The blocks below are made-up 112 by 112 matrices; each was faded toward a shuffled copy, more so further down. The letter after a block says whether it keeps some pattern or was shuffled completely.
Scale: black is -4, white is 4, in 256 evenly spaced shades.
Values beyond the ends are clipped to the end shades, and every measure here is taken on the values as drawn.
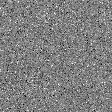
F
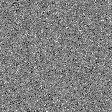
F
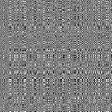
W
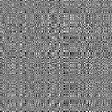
W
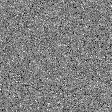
F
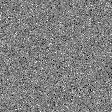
F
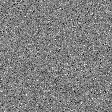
F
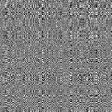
W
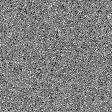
F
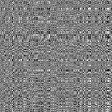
W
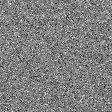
F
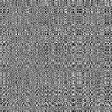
W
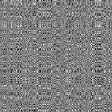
W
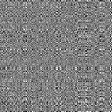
W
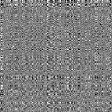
W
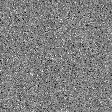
F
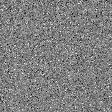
F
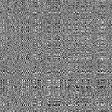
W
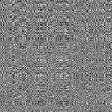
W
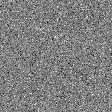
F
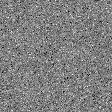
F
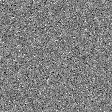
F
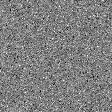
F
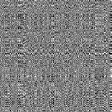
W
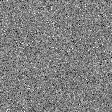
F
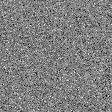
F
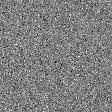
F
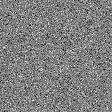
F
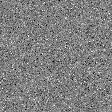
F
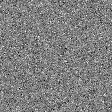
F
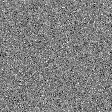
F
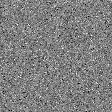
F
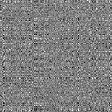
W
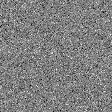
F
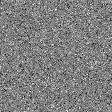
F
